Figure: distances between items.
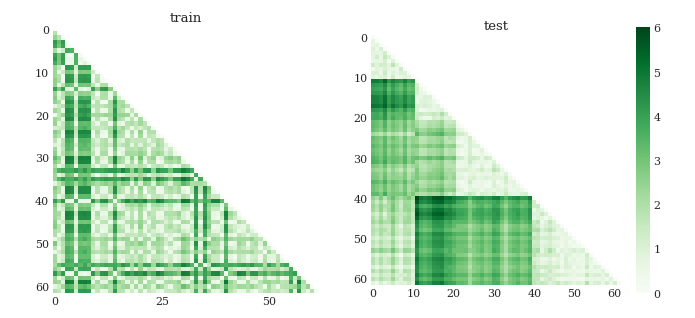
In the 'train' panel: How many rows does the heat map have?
62
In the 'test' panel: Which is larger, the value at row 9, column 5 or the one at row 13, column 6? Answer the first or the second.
the second
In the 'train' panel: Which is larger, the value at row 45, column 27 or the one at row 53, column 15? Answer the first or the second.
the first
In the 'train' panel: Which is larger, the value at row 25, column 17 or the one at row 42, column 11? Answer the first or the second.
the second
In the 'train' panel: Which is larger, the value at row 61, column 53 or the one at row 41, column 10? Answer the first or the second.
the first
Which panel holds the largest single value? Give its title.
test
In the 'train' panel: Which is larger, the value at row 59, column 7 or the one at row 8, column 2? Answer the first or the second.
the first
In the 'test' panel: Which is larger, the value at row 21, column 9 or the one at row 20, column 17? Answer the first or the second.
the first
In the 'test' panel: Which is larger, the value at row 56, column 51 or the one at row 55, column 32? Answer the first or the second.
the second
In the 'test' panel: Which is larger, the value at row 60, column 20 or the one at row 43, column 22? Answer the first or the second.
the second
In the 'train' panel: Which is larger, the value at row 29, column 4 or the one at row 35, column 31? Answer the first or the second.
the second
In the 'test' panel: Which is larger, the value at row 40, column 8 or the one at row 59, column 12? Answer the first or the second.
the second
